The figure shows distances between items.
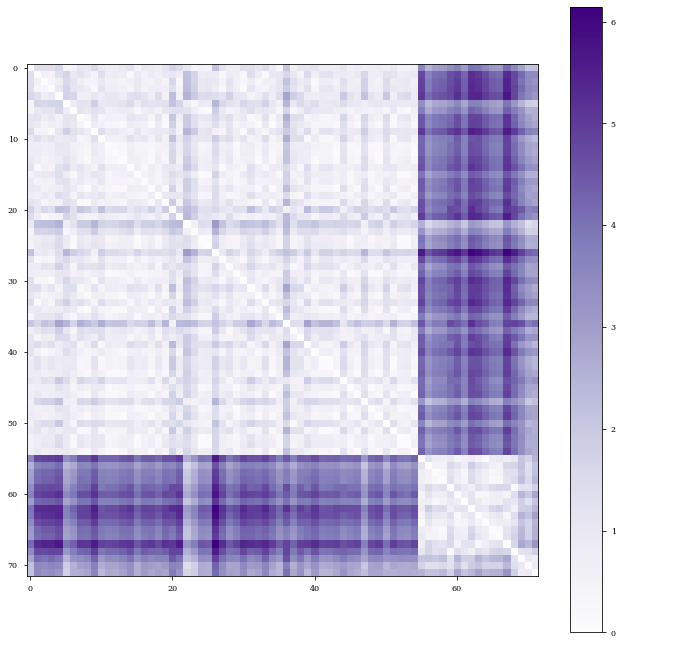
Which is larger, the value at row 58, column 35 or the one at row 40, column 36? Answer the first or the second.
the first
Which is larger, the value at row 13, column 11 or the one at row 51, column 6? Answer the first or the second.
the second
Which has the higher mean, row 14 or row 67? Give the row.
67
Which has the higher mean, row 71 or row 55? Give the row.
55
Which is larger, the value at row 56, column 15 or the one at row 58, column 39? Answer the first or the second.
the second
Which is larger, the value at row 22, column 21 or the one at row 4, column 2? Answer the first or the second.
the first
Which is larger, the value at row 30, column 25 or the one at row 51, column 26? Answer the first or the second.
the second
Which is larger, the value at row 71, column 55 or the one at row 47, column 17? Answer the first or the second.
the first
